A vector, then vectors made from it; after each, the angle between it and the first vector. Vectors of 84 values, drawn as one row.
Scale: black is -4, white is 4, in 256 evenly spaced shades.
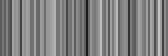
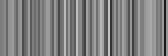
orthogonal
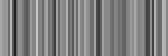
partly opposed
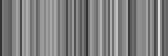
nearly parallel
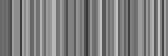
nearly parallel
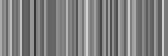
nearly opposite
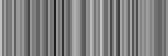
orthogonal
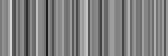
partly opposed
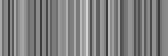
partly opposed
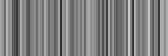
partly opposed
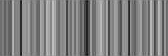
nearly parallel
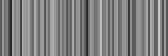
nearly parallel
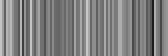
partly opposed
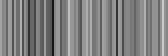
partly opposed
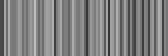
partly aligned
